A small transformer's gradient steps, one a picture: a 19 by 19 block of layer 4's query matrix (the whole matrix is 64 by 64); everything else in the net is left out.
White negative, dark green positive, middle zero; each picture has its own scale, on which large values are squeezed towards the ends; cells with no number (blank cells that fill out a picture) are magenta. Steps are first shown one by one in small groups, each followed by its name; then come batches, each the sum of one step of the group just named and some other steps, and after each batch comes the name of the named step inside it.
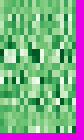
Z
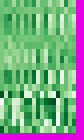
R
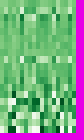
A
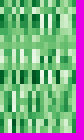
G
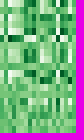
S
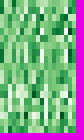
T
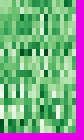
R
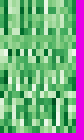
R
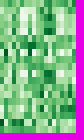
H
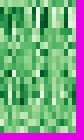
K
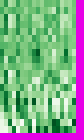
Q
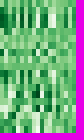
K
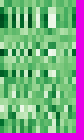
H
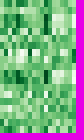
H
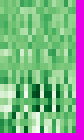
H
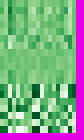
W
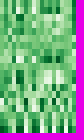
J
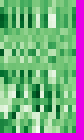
J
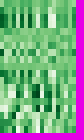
W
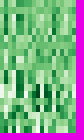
J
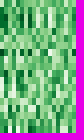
W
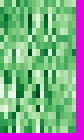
W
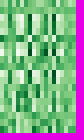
W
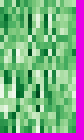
J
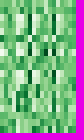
W
